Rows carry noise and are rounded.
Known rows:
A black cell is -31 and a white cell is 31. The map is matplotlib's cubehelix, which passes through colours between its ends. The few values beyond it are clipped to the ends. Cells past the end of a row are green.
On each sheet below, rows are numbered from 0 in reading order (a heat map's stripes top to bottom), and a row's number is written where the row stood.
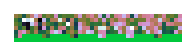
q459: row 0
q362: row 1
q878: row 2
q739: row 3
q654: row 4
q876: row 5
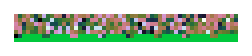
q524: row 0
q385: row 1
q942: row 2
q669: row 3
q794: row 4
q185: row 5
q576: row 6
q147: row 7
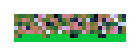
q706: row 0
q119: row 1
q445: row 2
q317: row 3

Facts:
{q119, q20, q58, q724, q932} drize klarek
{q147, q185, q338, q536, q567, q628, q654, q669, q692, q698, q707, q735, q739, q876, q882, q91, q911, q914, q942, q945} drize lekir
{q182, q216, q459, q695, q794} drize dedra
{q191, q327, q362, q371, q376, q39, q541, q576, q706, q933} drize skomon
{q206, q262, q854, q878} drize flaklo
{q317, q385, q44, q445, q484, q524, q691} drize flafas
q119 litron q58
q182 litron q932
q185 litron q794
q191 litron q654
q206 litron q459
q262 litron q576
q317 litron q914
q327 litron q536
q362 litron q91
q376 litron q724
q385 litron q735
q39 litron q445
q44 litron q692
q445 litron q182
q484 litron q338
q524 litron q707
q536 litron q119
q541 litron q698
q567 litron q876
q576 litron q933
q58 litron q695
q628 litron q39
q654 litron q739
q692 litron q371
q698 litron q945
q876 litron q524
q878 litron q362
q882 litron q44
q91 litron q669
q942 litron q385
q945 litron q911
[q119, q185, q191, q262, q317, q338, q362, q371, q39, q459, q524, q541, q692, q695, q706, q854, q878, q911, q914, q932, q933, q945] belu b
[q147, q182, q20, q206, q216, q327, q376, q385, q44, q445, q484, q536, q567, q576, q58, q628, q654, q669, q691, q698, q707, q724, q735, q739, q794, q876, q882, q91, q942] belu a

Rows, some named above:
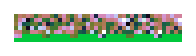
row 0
q942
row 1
q20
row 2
q185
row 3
q914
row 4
q933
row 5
q914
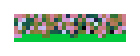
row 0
q735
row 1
q185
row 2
q541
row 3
q536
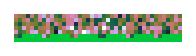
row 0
q854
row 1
q536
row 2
q724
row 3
q385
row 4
q628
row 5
q882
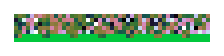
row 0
q206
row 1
q854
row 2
q327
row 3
q216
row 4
q262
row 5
q933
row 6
q376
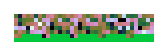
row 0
q191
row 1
q707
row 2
q707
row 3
q695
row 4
q376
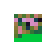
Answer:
q216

